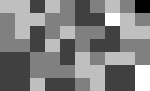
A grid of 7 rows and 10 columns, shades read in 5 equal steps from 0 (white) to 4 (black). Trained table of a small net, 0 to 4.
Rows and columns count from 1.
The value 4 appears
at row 1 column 10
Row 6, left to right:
3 3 2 2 2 1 1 3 3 0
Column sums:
16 14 15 13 16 14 14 14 13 11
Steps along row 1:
same up down up up down down up up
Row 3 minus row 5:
-1 -2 1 0 -2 1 0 2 0 -1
